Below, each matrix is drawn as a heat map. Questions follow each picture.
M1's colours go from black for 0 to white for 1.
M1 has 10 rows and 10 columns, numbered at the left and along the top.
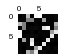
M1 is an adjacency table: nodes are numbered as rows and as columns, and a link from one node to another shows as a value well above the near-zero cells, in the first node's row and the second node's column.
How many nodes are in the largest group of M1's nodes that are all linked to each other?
3
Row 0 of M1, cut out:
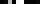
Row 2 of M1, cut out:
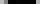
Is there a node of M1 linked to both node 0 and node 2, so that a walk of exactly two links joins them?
no
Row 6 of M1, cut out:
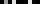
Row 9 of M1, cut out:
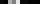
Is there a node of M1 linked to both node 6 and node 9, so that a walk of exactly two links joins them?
yes
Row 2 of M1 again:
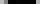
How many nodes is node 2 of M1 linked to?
3
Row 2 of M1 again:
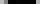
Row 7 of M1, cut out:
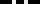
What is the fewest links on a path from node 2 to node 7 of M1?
3
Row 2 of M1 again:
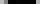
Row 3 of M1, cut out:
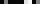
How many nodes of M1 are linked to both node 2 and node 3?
2
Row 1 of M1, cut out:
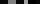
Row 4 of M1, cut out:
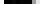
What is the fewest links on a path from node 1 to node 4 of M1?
3
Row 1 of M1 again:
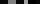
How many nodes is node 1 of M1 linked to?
3
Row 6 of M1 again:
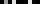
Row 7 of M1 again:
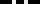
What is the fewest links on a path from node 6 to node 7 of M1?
1
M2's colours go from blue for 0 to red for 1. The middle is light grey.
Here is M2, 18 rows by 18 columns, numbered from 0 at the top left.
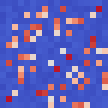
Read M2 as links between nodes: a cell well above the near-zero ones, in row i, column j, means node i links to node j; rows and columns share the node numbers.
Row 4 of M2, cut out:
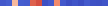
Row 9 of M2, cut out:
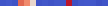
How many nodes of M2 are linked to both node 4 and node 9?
1
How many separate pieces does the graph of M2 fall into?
2
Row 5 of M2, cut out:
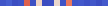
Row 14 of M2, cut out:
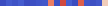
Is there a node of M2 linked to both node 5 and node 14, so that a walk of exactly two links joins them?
no
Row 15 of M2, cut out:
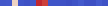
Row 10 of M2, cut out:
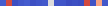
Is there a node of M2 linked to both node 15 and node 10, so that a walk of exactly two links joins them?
no
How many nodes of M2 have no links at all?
1
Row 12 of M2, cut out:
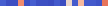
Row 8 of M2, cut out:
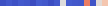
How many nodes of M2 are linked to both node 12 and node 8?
1
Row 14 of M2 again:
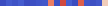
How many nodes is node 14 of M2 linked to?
4
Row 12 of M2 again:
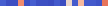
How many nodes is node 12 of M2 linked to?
4
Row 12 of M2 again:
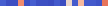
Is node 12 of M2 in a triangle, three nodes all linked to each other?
yes
